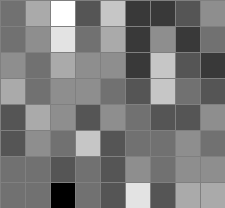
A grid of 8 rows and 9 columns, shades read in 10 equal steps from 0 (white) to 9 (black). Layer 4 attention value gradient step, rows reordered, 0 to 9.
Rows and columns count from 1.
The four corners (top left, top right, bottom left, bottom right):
5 4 5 3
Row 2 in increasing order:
1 3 4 4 5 5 5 7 7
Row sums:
40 41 42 40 44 42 44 43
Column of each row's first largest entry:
6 6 6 6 1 1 3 3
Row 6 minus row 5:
0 1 1 -4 2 0 -1 -2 1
